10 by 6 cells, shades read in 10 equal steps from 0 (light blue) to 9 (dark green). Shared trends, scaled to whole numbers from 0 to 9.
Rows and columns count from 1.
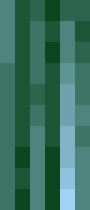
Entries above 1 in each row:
6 6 6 6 6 6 6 6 5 5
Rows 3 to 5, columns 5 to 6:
5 7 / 4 6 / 3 6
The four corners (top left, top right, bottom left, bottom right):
5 7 6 5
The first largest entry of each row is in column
4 2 4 2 2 2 2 2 4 2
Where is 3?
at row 5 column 5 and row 6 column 5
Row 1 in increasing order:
5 7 7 7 8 9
